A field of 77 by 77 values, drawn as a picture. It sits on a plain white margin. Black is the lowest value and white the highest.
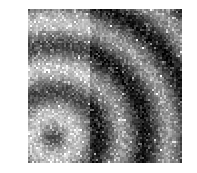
The left part is higher, up to a seam about 40% of the way across. The bottom left is the ninth with the highest average. The halves do not mirror each other. Rings spread out from the bottom left.
